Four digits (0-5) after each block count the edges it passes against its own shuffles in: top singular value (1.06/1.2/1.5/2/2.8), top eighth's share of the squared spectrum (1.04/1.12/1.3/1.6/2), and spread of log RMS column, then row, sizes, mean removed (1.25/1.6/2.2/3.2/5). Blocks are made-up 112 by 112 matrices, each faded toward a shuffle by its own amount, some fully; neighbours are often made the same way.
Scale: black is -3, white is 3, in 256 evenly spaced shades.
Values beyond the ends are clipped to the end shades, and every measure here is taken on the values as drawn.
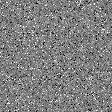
0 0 0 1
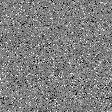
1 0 0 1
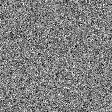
1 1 0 0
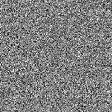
3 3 1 1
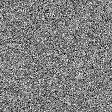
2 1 0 0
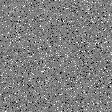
2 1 0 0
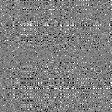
5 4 2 3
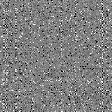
4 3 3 1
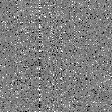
4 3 2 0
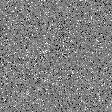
3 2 1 0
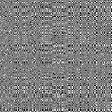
5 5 4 4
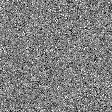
0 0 0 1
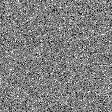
0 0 0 1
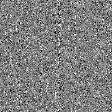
1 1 3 0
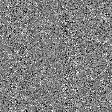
0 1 2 0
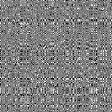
5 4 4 4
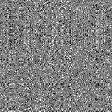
4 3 2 2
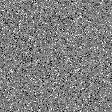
3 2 1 0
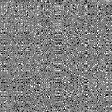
5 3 3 3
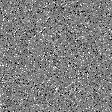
2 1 0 0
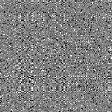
5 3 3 3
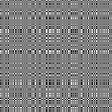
5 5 5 5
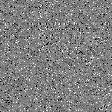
4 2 1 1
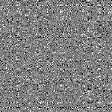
4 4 2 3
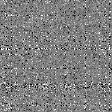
2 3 3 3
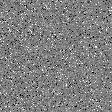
1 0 0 0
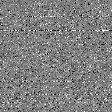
2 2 0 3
